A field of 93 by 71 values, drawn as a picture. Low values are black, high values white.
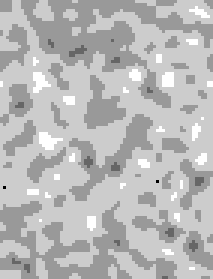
Seam: none. Stripes: none. Odd rows or columns: none. Slope: none. Mirror symmetry: none. Average level on the scale: 70%. Grain: blotchy. Lone odd cells: 2, each lower than its neighbours.
